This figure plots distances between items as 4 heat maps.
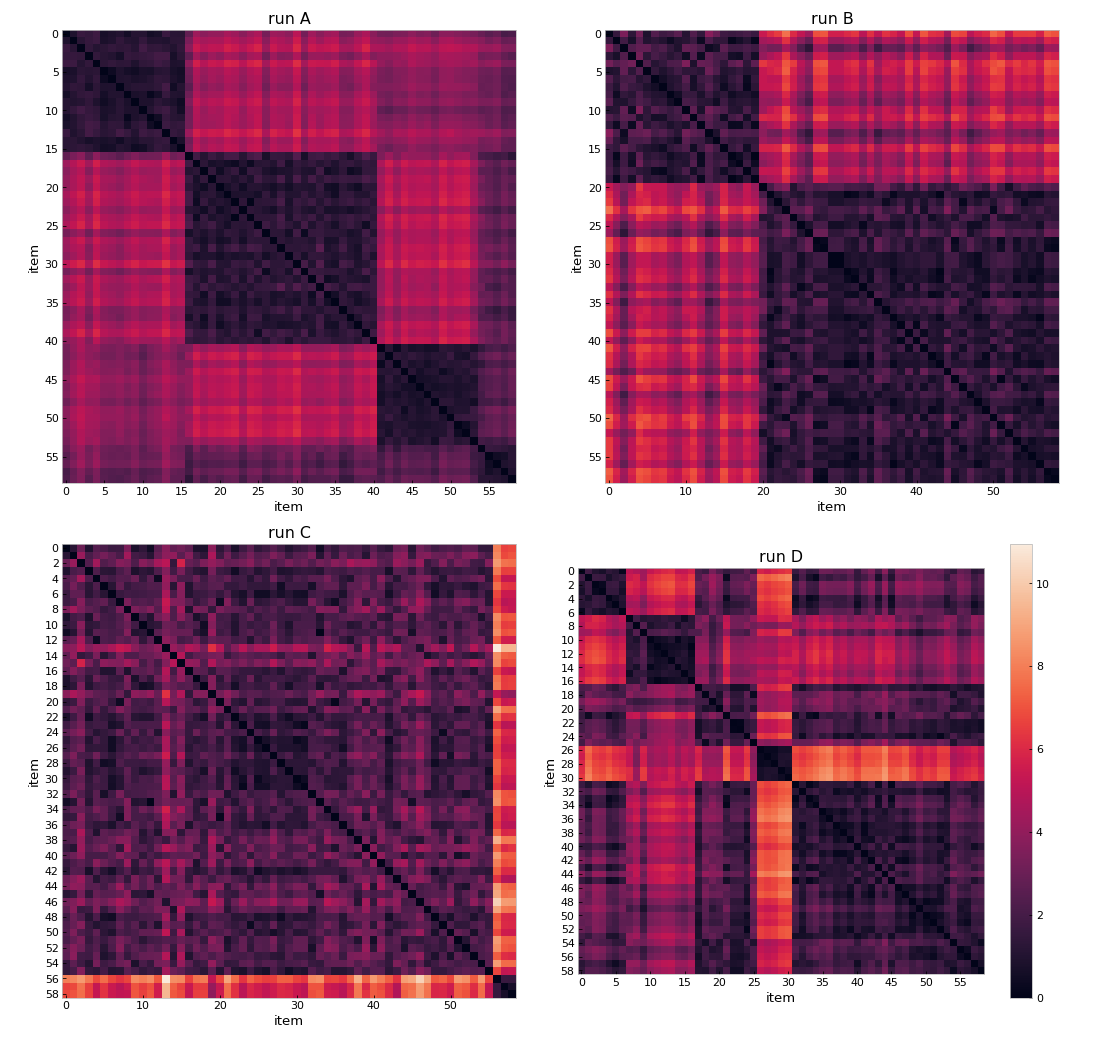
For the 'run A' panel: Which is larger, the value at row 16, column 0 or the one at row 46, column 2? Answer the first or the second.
the second
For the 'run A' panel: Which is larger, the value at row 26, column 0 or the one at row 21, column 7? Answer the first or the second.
the second
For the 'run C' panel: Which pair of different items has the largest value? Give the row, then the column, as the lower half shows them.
56, 13
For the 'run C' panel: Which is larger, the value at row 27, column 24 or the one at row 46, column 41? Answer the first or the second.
the second
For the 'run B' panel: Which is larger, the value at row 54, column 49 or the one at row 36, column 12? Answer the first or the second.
the second
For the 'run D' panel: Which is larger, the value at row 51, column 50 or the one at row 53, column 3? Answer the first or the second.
the second
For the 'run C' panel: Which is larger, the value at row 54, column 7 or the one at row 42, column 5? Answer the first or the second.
the first
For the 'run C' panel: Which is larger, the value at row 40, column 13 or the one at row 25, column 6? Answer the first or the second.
the first
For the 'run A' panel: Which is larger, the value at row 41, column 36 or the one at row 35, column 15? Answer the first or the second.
the second
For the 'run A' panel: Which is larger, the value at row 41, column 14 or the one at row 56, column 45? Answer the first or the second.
the first
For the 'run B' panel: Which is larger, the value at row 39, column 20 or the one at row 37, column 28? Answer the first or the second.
the first
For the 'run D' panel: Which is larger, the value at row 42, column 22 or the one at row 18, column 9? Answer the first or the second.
the second
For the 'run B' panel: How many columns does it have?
59
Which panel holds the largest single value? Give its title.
run C
